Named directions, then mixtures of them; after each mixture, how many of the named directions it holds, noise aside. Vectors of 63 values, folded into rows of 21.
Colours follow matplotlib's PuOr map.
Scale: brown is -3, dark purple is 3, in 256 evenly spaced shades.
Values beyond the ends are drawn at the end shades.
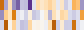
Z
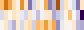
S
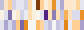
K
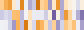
two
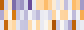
one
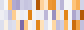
two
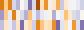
three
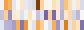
two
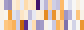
two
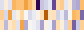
two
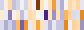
one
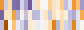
one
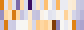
two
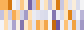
three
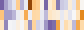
three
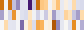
three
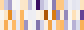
one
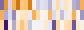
one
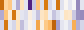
two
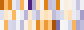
two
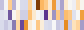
one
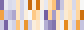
three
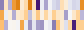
three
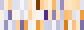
one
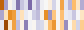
two
